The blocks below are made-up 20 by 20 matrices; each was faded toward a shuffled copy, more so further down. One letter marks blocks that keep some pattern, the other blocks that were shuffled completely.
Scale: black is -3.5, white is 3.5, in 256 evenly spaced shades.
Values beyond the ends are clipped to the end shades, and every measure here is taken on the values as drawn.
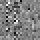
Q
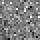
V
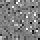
V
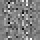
Q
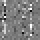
Q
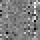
Q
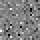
V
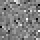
V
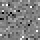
V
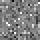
V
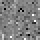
V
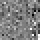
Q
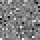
V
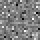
V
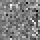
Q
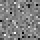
V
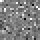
V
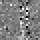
Q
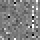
Q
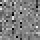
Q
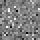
V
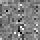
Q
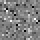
V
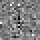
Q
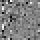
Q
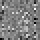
Q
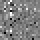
Q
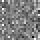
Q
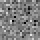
V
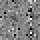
Q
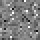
V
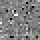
V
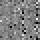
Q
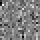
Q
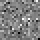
V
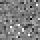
V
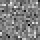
V
